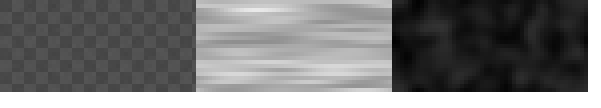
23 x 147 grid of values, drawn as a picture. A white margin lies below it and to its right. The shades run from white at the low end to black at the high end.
The table splits into one row of 3 panels. Panel 1,1: high, checkered, faint in contrast. Panel 1,2: low, streaked across. Panel 1,3: very high, blotchy, faint in contrast.
